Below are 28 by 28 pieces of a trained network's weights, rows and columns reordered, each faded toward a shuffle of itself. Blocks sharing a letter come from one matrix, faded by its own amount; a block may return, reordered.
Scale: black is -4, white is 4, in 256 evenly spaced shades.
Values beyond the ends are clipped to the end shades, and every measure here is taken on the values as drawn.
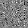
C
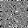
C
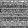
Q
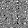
C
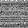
Q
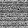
Q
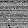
Q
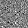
C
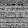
Q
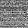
Q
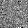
C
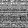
Q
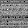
Q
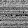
Q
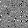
C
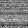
Q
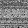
Q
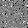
C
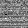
Q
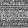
Q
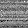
Q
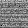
Q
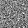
C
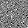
C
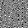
C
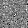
C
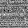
Q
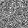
C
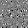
C
